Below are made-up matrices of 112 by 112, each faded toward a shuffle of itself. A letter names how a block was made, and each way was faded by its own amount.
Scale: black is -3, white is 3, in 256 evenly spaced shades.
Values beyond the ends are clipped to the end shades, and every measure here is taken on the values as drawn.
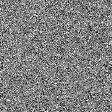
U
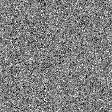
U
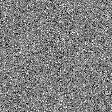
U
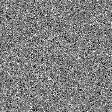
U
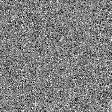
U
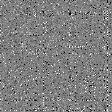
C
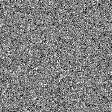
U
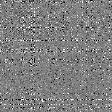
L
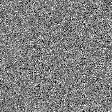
U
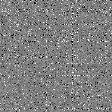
C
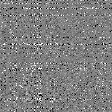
L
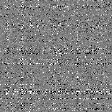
L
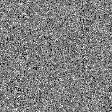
U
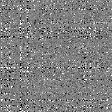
L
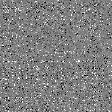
C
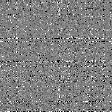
L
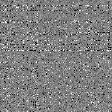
L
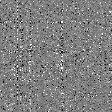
C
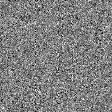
U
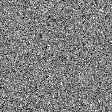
U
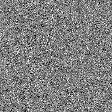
U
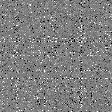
C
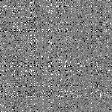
L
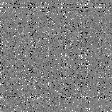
C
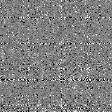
L
